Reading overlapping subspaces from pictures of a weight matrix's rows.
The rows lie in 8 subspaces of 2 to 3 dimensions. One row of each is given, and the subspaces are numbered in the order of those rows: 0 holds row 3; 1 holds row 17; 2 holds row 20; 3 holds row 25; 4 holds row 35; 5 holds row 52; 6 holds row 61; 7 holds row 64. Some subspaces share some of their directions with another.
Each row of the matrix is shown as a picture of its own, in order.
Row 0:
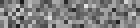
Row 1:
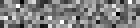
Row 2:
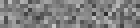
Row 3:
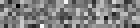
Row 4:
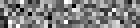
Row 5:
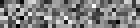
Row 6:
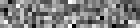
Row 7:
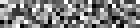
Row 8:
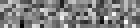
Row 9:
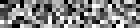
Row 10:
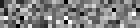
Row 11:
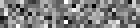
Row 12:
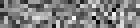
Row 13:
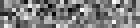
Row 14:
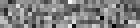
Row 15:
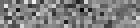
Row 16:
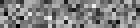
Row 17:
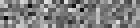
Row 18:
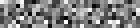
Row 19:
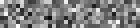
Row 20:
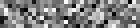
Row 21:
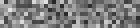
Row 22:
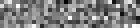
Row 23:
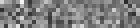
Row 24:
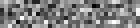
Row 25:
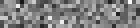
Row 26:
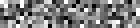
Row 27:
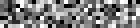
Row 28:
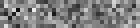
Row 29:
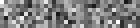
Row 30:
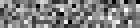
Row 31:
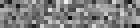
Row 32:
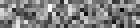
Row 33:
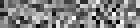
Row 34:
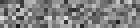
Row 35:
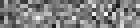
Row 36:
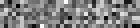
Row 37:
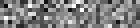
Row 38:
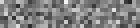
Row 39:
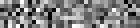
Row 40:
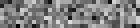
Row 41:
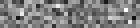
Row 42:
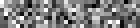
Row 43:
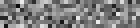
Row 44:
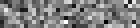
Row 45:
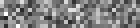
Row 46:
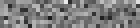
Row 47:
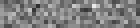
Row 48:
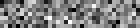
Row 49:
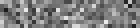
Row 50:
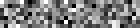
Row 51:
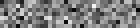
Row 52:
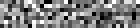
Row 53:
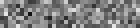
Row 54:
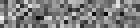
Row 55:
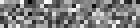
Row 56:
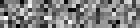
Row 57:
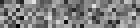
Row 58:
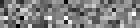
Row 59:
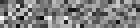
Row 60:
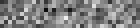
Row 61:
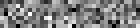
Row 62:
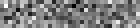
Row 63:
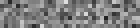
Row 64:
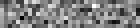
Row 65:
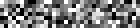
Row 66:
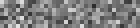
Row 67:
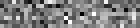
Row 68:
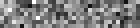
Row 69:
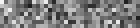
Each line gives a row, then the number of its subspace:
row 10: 5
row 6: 6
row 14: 6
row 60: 2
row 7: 7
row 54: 4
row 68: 3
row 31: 0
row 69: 3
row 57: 1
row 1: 3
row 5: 7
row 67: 5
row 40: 0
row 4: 2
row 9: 7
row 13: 7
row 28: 1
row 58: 5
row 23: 2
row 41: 5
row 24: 7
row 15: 1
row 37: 1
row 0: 2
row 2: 4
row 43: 3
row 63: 0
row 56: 1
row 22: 0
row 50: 4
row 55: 5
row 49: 2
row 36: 0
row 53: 6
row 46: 5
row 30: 5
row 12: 4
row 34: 4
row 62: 1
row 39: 2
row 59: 4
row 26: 1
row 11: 2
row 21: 3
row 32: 7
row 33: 4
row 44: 2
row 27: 3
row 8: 0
